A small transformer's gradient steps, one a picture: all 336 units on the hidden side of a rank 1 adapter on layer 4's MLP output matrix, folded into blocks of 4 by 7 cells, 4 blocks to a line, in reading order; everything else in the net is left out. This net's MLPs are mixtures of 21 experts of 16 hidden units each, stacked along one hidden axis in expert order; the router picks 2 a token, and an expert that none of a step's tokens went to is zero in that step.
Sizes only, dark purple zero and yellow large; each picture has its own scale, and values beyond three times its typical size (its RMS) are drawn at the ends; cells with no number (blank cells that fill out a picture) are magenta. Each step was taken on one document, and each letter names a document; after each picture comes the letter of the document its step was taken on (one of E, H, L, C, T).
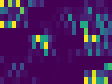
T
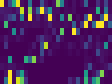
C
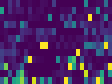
C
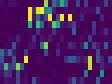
C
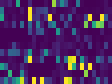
C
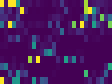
T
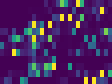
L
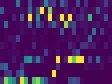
C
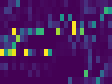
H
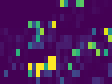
L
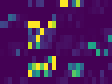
L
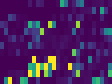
L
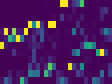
L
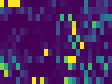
C
